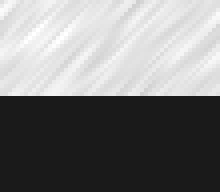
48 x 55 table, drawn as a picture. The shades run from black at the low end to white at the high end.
The table splits into 2 rows of 1 panel. Panel 1,1: very high, slanting up to the right, faint in contrast. Panel 2,1: very low, flat.
